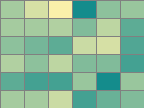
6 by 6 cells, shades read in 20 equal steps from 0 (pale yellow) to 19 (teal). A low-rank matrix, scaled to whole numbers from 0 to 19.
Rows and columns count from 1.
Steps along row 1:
down down up down down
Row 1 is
7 3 0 19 9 8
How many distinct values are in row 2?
5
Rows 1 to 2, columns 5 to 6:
9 8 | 5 13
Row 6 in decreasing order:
15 12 10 7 7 4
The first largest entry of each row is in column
4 6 6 6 5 4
